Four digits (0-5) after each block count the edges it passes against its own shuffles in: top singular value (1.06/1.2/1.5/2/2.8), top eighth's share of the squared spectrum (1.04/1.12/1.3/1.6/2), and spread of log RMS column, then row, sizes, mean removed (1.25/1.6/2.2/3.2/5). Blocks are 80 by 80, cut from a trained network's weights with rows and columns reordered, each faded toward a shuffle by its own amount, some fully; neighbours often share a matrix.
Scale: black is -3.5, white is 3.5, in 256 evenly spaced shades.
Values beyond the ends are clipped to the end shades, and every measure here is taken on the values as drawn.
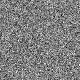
0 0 0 0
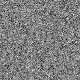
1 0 0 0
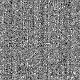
3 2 0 2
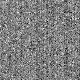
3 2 0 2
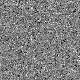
0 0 0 0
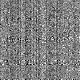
4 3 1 3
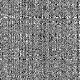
4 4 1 3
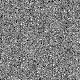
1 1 0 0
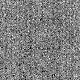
2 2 0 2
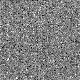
1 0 0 1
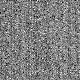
2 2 0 1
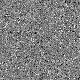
1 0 0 0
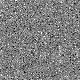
0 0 0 0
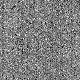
2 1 0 0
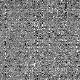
3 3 3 0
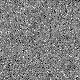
0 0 0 0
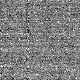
3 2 2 0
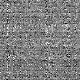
3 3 3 0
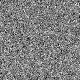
1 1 0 0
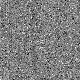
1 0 0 0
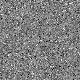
0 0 0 1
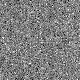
0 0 0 0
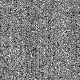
2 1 0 0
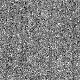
1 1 0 0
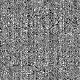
3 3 0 2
